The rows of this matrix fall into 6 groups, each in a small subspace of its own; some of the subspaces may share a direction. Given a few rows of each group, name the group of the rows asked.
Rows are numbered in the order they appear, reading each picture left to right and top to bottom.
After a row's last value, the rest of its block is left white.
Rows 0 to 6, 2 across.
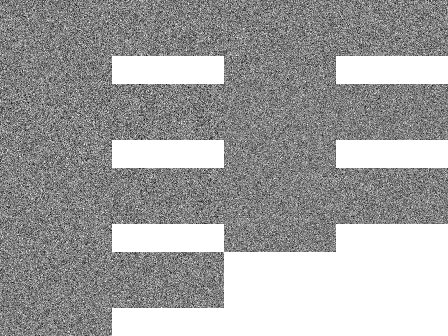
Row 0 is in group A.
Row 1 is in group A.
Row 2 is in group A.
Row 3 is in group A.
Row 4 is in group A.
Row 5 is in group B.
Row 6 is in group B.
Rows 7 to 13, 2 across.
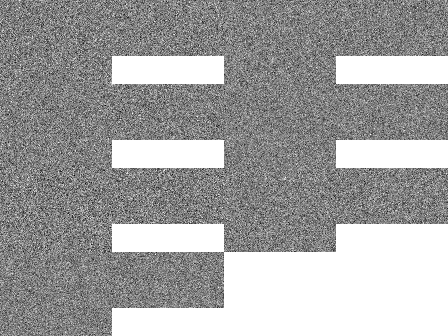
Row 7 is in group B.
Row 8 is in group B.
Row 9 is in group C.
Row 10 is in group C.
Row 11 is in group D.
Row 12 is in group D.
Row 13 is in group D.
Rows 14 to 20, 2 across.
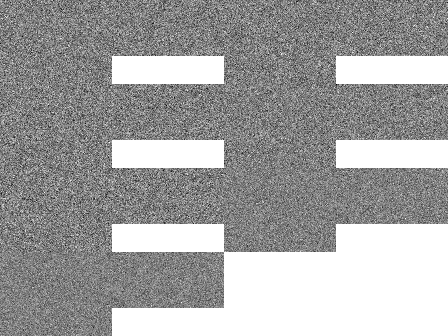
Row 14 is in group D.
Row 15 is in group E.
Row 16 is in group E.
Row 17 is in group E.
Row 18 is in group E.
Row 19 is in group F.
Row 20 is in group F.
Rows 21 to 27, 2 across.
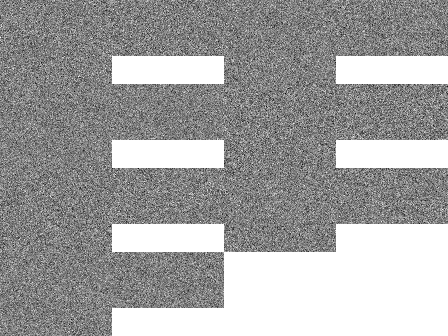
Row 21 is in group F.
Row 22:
C
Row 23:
D
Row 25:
E
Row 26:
C
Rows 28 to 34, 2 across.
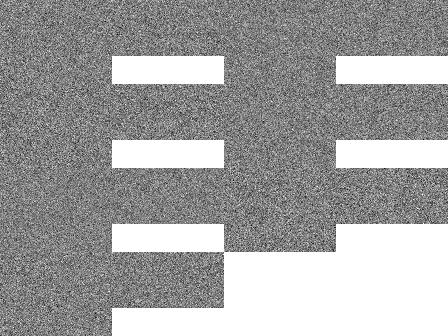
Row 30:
F
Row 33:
D
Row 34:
E
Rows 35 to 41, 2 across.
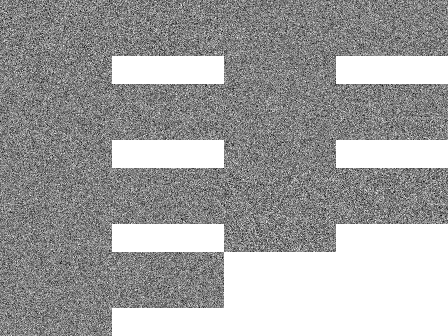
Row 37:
B
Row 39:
F
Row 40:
B
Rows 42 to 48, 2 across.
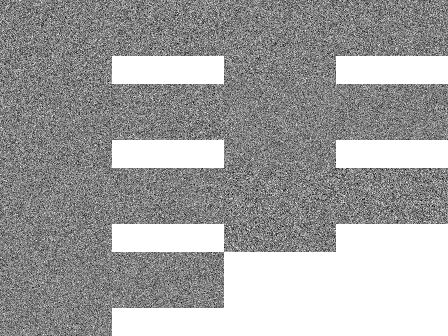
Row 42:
B
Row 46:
A
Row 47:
C
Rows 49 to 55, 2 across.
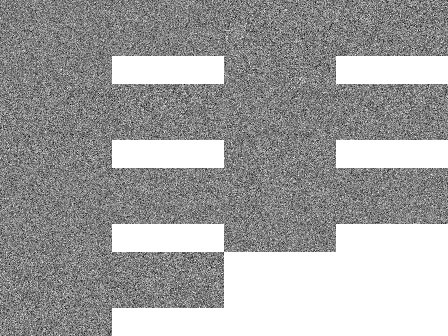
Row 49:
F
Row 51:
B
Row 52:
B
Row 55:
D
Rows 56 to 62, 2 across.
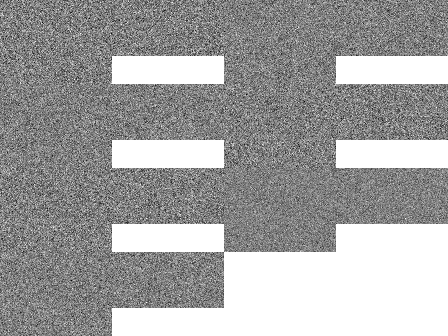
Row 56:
E
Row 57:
E
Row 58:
A
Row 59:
C
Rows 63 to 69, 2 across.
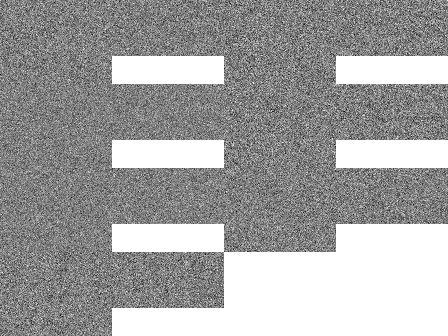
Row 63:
B
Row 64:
F
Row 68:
C
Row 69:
A
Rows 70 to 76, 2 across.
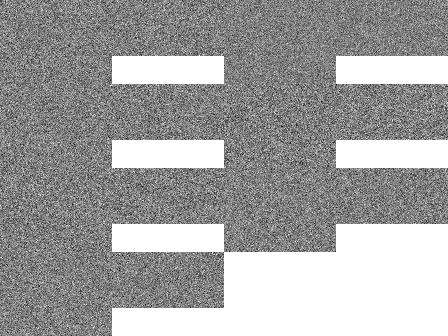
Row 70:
D
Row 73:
E
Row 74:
C
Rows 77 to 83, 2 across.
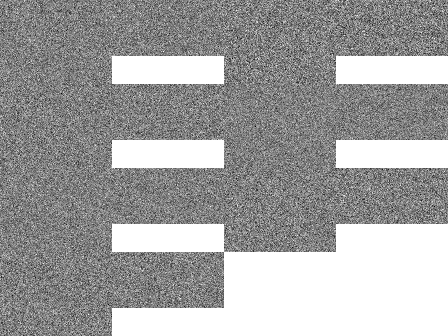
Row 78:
C
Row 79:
E
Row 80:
E
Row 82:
C
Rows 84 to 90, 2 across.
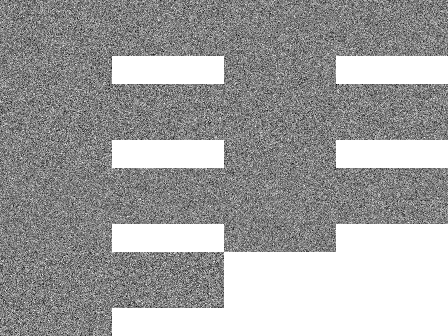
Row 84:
D
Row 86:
A
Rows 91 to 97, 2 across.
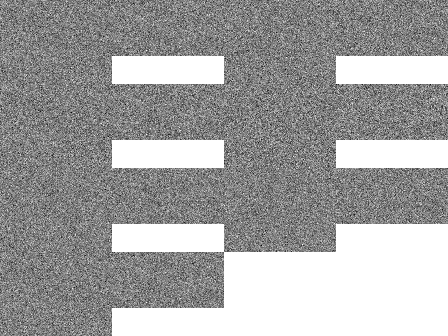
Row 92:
F
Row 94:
E
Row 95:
C
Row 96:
F
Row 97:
C
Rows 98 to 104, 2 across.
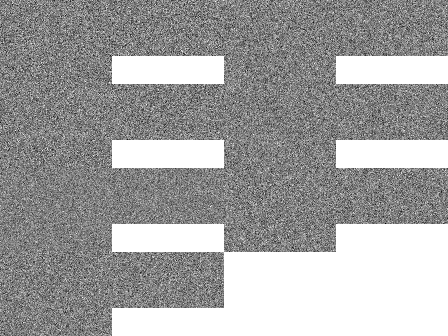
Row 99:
A
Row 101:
C
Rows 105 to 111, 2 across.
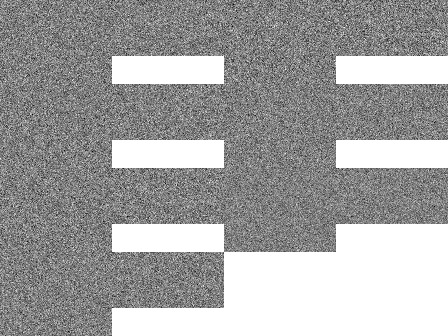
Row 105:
E
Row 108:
F
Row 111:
B
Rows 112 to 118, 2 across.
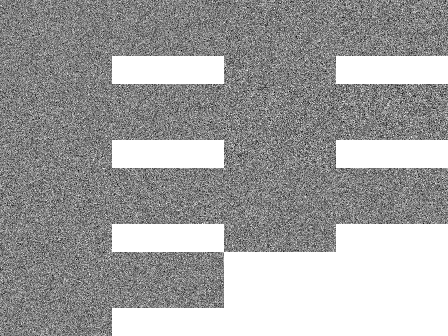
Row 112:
F
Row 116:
A
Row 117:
D
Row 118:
A
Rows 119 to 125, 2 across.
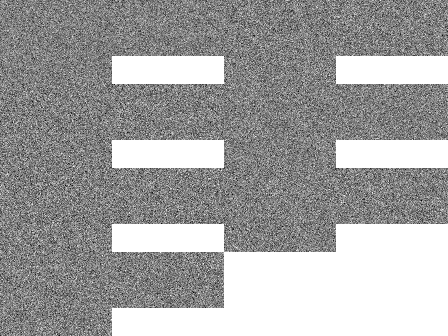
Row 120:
D
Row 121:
E
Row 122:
D
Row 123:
B
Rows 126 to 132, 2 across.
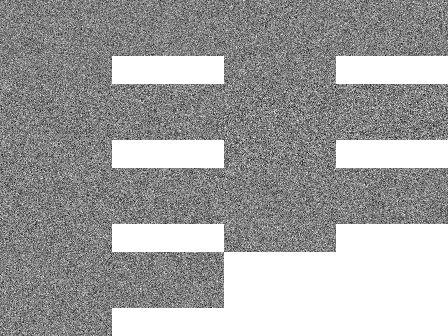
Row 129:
E
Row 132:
B
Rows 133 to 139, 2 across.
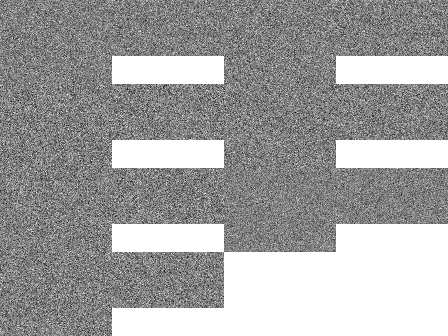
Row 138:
F
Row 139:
A
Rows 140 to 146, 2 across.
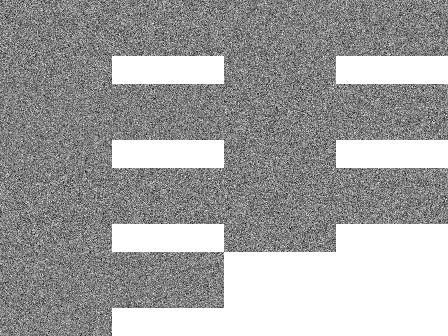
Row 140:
D
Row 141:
B
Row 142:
A
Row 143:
A
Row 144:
B
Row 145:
A
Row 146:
E
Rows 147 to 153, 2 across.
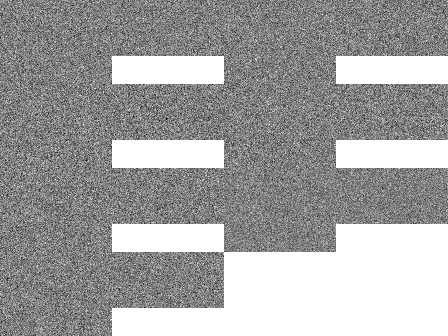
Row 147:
E
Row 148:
A
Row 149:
A
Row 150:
C
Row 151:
D
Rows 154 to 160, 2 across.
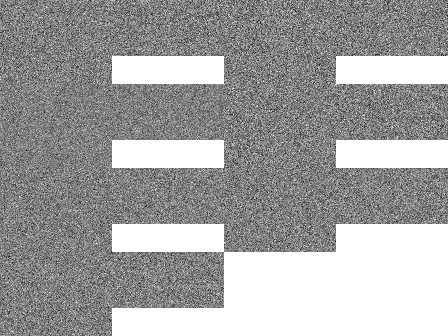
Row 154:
E
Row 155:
D
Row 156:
A
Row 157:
C
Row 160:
C
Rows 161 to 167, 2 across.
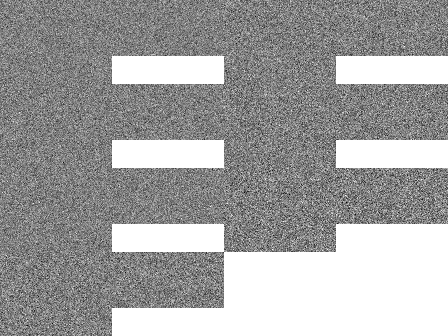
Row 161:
D
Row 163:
A
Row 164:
D
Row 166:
D
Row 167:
F
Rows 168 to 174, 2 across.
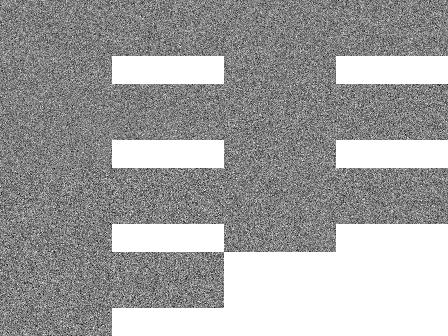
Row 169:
B
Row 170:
E
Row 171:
F
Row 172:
F
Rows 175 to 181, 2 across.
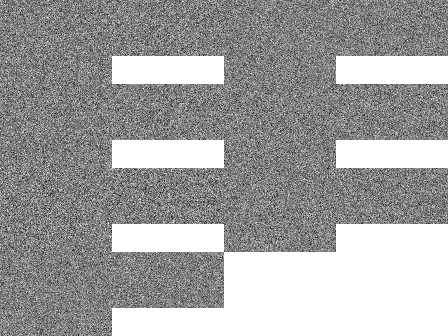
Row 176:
F
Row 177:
D
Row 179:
C
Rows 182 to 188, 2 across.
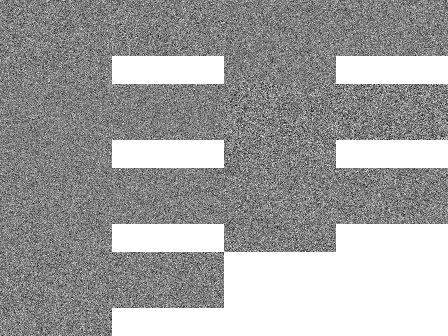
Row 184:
F
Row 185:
D
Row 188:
D
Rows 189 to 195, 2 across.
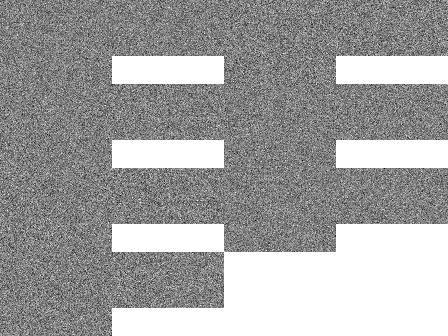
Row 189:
D
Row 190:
D
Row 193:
C
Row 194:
D
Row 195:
E
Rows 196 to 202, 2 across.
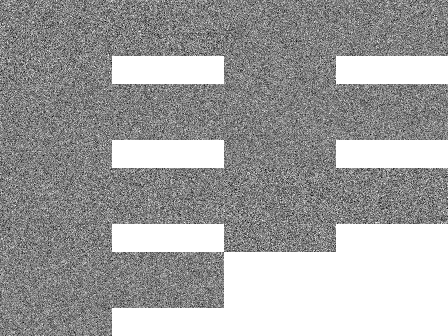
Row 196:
C
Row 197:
E
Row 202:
B
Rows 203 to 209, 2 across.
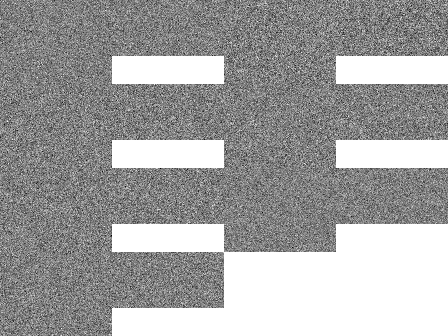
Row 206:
A
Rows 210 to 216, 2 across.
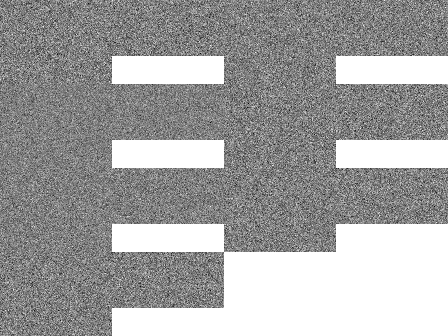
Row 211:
D
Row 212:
F
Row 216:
C
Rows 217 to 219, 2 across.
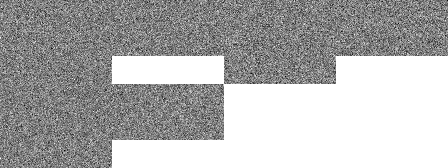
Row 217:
E
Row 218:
F
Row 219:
B
